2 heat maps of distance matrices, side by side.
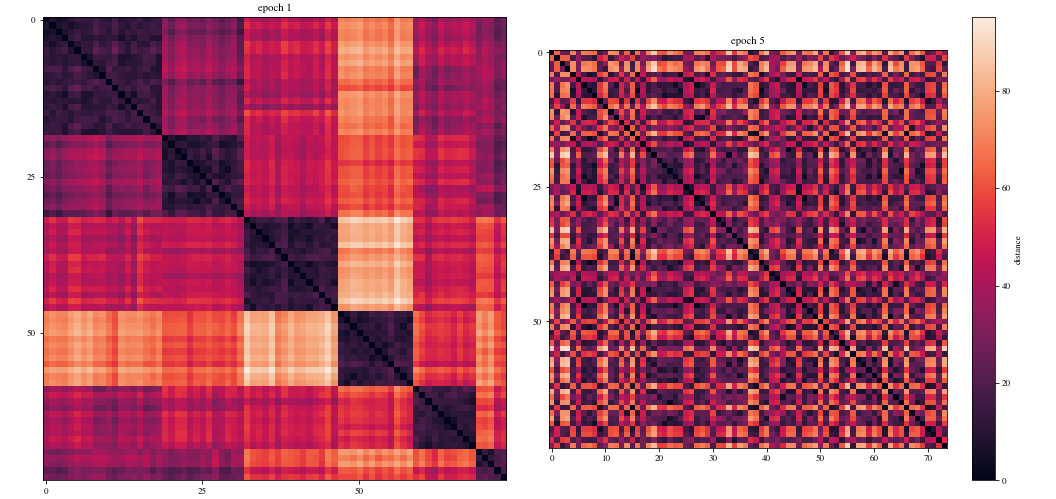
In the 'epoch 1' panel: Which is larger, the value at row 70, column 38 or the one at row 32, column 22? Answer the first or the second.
the first
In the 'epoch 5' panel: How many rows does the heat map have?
74
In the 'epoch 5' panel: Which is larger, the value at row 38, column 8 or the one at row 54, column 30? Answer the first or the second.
the first
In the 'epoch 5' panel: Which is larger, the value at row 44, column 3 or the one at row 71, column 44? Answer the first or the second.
the first
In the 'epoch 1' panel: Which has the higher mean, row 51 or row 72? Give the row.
51
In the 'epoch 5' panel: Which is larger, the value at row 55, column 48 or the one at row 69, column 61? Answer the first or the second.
the first
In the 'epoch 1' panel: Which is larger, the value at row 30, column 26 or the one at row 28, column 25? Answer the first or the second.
the first
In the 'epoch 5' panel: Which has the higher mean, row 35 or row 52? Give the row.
52
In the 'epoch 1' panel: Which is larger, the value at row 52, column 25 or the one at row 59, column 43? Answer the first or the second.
the first
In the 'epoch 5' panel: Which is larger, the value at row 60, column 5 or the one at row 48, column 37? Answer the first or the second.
the second
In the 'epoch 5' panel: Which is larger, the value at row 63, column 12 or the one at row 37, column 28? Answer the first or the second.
the second
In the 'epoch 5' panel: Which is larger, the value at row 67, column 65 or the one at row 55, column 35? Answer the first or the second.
the first
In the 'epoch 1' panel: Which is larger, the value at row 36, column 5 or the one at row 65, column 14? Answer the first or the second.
the first
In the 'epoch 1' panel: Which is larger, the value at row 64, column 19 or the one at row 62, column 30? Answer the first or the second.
the first
